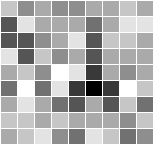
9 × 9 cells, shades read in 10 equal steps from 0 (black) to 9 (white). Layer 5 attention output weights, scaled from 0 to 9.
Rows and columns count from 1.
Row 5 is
6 7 5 9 8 2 6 5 6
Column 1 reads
7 3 3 8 6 4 6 7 6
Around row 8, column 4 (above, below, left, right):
4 5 6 6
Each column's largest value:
8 9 8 9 8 8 7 9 8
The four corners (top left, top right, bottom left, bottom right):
7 6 6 5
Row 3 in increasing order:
3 3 3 5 6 6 7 7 8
